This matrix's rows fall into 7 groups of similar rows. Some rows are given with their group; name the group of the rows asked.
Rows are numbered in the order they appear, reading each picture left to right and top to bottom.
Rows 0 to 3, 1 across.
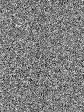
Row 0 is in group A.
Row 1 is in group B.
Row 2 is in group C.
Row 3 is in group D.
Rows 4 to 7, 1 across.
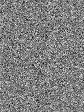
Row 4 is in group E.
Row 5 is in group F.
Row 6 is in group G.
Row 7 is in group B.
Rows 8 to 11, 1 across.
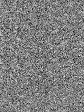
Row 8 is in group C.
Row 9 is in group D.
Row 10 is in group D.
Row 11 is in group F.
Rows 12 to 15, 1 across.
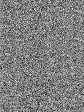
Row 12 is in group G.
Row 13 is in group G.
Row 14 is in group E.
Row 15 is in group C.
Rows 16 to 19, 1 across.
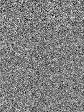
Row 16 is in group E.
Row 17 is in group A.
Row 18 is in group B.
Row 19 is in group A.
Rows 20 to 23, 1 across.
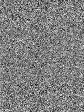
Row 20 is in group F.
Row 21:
B
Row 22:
G
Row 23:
G
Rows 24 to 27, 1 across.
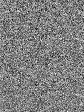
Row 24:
C
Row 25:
G
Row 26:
F
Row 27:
G
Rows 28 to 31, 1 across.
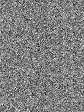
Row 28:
E
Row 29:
B
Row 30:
B
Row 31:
A
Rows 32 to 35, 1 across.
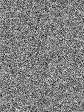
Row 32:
C
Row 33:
G
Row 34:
F
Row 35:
A
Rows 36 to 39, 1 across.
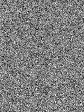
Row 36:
C
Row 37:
D
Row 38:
F
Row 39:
F
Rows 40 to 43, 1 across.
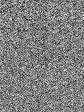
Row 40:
E
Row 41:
D
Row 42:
F
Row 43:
B
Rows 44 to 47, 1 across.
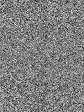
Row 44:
E
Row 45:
F
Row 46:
A
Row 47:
D
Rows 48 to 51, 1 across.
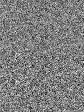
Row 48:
C
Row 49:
A
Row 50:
A
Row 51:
C
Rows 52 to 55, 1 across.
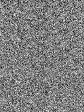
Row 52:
D
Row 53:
D
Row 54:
A
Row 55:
F
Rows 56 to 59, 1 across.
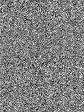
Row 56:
E
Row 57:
B
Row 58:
G
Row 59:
E
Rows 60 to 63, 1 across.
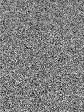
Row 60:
C
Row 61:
E
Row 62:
A
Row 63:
G
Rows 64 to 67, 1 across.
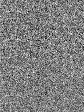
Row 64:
C
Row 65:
C
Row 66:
B
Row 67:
C
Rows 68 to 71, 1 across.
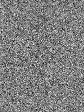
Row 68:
D
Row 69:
B
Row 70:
G
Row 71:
F
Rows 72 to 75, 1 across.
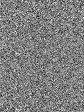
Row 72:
B
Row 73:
A
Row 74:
D
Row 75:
A
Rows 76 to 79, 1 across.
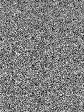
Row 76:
D
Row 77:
A
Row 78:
A
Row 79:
G
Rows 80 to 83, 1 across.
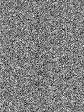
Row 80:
B
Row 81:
B
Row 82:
D
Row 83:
E
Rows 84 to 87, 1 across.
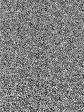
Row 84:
C
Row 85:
D
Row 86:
C
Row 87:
C
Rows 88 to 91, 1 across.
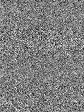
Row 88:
D
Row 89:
E
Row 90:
A
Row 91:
A
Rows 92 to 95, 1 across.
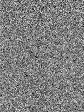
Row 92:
G
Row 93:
C
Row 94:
E
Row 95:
A
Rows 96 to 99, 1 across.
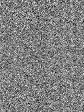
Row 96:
B
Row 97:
E
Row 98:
E
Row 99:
B
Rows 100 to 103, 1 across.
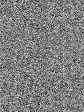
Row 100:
E
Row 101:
B
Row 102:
E
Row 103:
C
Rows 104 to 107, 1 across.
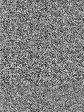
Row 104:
C
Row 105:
C
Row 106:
C
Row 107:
D
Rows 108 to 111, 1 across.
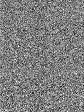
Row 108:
G
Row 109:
D
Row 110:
A
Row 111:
G
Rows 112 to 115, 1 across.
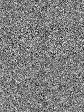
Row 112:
G
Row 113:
F
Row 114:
A
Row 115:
D
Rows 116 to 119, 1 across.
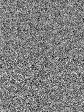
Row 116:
C
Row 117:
D
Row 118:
A
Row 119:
B
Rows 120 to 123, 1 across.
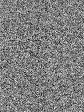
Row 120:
C
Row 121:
C
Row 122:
E
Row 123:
D
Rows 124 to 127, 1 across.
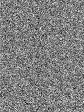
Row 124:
B
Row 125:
G
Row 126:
C
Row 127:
E
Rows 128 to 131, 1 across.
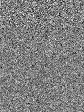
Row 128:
B
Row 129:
F
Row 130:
A
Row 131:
B
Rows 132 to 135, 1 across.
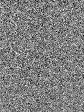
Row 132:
D
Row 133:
A
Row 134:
C
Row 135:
B
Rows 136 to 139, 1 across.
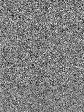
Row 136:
F
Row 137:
C
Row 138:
G
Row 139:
D
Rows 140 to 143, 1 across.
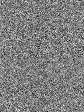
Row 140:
B
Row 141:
C
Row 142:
D
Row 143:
A
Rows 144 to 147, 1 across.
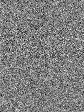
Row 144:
D
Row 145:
G
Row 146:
C
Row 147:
A
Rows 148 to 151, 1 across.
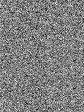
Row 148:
C
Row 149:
G
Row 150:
E
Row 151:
E
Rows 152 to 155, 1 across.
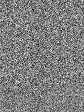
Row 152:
A
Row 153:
B
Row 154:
A
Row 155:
G
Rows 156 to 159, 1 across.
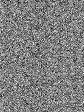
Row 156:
D
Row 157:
B
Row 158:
E
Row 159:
E
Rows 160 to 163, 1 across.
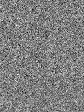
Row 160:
A
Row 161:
F
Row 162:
E
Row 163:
A
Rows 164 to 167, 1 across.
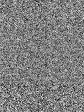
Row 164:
E
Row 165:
C
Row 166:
C
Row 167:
D
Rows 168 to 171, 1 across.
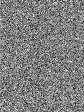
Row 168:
B
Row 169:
G
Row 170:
C
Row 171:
E
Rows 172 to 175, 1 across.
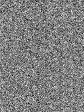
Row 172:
E
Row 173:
C
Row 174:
B
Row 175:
B
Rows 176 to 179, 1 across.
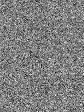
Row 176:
E
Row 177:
C
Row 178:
E
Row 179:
F
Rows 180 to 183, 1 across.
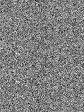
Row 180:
E
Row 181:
A
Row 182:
A
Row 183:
B
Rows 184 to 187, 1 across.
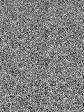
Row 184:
F
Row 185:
F
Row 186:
F
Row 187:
C
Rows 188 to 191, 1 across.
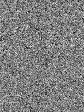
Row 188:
C
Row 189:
E
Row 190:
F
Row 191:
C
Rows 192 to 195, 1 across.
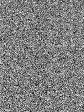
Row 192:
B
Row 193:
E
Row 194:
D
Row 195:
G
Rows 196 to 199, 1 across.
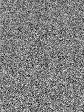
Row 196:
C
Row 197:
G
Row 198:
F
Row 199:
B
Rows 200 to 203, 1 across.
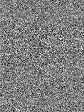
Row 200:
A
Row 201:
G
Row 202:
G
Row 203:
A
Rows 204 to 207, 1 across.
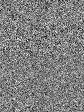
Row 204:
F
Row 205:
C
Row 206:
A
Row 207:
A
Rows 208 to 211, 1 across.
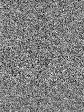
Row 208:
D
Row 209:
C
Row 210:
F
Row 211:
C
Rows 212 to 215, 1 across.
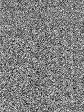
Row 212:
G
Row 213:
B
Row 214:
B
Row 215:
E
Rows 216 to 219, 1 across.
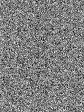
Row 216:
B
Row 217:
D
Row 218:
C
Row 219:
F
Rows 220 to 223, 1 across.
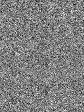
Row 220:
E
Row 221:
A
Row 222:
F
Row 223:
F
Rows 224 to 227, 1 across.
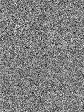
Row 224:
A
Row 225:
E
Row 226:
C
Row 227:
G
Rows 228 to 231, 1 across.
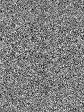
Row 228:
A
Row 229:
A
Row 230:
D
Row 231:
F
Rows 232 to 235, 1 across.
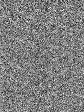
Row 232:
F
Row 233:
B
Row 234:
D
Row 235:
G
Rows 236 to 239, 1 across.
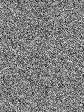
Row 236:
D
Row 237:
F
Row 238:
C
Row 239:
F
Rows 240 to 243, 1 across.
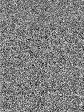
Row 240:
A
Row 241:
C
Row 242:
G
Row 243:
G
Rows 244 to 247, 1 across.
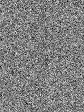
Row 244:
A
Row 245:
A
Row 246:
F
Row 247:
E
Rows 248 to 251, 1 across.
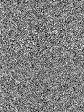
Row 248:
D
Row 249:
B
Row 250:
A
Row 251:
D
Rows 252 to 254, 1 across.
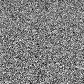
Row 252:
F
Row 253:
B
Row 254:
G
